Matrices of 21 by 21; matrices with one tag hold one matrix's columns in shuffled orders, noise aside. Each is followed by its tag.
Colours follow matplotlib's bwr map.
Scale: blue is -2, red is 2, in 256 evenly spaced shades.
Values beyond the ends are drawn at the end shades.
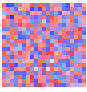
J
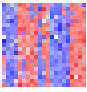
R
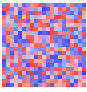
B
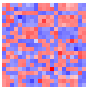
J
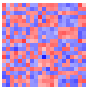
J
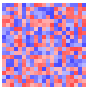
B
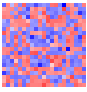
B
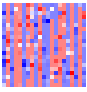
R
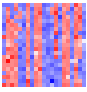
R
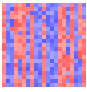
R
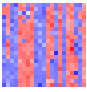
R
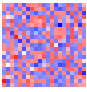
J
